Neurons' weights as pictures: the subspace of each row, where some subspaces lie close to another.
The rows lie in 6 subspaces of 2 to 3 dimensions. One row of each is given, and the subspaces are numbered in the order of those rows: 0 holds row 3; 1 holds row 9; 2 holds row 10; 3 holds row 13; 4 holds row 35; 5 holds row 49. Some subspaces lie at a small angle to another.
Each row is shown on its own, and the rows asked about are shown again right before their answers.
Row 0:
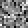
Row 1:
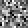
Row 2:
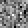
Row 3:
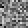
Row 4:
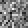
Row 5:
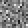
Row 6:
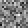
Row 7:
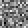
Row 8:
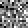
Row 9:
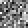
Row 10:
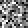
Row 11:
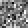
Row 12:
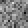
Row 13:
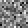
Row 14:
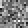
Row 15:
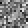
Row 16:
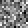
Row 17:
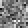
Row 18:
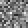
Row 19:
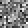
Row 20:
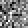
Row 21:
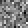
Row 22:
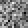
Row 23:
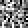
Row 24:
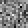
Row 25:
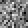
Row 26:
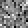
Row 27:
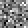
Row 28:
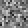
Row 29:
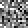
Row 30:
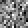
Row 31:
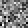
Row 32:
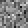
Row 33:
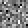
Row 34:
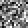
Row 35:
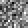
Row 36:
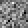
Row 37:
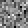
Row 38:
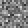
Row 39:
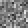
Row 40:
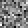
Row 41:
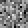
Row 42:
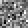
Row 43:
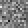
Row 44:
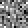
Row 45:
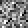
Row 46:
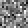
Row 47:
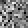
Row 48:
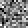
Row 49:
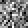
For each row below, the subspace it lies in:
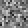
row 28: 1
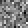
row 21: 3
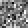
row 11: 2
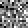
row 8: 0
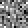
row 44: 0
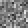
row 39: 2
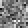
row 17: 0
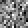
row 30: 5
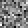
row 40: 4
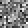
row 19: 3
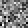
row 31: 3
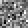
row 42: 2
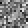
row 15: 3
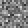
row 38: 0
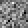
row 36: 2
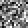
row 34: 2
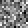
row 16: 3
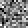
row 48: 0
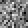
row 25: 5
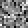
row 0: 5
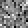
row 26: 5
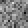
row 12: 4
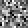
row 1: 1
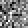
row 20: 5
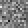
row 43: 0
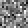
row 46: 4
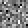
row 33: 1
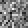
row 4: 5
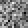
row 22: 4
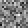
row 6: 3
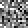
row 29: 0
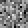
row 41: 1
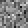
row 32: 4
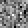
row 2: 1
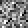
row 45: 2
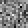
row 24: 1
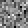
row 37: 4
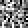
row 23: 1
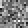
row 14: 0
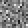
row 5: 1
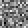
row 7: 2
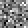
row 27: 2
